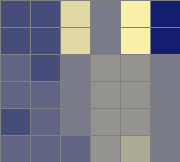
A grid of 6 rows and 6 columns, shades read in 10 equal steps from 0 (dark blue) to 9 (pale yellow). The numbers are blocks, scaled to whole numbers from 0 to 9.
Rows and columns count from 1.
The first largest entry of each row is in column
5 5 4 4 4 5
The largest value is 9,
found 2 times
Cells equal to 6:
1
